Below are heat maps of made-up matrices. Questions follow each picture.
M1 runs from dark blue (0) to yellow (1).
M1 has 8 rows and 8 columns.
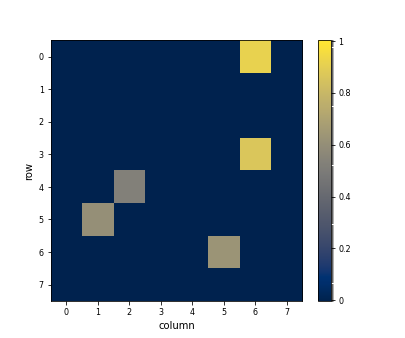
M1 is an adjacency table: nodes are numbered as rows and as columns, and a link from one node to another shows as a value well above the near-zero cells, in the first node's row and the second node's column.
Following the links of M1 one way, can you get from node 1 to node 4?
no
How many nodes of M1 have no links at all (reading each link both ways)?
1
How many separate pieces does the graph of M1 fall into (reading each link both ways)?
3
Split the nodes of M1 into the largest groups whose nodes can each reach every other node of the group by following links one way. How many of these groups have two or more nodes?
0
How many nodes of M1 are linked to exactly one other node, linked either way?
5
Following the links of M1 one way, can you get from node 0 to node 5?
yes
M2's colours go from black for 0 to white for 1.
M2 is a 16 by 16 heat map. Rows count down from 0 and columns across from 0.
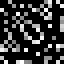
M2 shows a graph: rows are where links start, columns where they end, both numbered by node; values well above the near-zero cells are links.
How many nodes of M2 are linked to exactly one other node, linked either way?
1
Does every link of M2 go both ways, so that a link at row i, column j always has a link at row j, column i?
yes
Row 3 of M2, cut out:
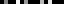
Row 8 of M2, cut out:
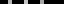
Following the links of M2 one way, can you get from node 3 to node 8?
yes
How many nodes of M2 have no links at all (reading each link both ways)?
0
